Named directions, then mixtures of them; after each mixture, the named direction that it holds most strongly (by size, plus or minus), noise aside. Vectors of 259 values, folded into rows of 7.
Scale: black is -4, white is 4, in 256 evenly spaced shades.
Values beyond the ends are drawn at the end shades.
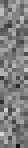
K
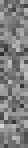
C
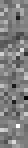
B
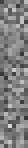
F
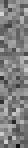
K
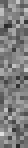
K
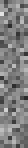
K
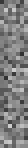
F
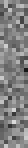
C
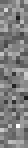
B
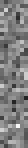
B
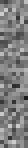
B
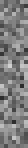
C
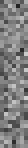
F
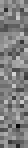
B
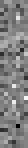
B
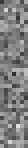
F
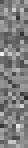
B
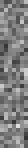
C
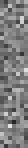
F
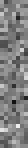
B
